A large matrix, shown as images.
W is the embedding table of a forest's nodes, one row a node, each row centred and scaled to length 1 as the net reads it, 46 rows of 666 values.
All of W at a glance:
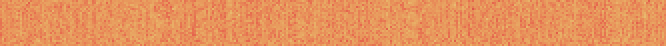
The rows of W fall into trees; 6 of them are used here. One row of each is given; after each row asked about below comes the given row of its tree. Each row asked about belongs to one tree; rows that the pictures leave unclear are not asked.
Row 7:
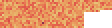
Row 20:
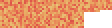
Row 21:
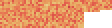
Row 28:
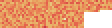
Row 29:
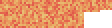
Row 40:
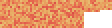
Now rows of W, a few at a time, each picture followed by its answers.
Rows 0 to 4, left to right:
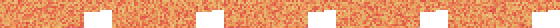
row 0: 29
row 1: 40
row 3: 7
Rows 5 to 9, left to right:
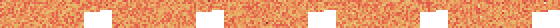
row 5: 28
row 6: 28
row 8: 21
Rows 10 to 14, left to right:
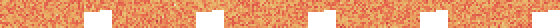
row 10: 28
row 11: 40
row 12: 7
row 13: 29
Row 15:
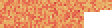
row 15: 40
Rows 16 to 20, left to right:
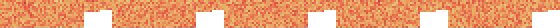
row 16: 7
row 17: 29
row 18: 29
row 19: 20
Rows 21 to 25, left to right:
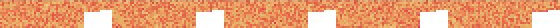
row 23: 21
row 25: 20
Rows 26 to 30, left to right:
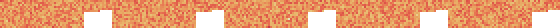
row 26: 20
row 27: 21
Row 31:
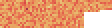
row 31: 7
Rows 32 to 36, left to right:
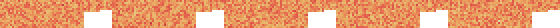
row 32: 28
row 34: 29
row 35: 29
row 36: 21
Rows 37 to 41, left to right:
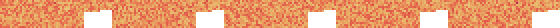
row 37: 29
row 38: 40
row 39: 28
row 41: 40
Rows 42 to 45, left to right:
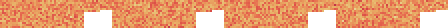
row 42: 21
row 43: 20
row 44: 7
